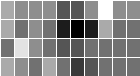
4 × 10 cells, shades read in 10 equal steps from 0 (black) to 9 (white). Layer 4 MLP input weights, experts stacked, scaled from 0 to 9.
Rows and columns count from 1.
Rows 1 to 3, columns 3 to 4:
5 5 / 5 4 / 5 4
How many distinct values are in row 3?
4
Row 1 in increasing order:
3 3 5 5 5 5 5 5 6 9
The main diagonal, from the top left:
6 4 5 6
